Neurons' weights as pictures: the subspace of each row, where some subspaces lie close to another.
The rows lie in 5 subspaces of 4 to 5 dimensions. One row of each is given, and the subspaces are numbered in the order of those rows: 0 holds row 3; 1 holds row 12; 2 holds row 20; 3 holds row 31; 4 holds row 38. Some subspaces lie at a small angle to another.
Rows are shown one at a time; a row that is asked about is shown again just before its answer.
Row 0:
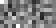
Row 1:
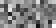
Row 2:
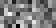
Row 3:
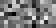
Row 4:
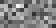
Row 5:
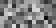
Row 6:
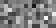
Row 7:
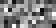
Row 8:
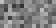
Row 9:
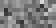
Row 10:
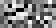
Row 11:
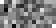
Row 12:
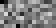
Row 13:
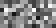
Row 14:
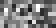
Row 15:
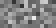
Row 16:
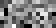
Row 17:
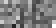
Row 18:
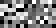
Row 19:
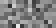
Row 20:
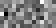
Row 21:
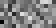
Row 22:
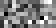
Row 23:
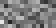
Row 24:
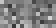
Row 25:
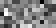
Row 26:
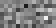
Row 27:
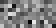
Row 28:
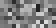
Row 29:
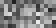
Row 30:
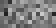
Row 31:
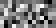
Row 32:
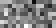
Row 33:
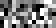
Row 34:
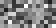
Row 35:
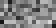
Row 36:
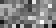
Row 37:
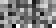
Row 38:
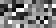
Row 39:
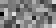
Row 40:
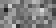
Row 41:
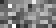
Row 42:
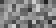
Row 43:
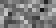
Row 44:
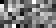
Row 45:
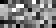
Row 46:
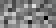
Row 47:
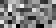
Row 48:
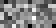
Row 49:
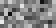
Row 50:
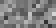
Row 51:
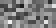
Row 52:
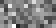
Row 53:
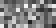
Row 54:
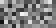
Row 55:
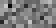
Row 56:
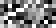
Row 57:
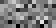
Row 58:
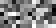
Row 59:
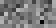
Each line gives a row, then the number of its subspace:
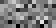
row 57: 4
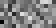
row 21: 1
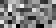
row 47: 1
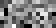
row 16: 0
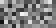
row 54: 1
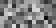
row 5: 2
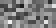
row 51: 4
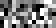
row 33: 3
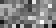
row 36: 4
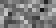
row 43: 1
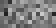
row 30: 0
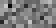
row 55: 4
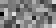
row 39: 0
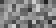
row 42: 2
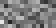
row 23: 1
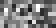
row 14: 2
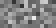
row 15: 1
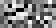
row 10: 4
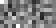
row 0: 1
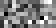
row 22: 3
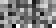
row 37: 0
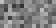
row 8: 3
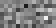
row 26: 0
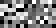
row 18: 4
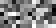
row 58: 0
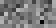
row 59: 4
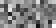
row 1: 1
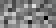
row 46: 0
